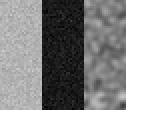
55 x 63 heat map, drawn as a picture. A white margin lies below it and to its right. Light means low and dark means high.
It is made of 1 by 3 panels. Panel 1,1: low, fine-grained, faint in contrast. Panel 1,2: very high, fine-grained, faint in contrast. Panel 1,3: middling, blotchy.
